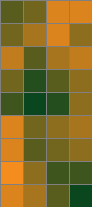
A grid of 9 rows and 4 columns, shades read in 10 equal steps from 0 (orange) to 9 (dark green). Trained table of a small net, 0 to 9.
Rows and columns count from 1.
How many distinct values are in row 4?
4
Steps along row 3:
up down down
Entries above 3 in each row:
2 2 1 4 4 2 3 3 2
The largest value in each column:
7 9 8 9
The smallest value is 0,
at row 8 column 1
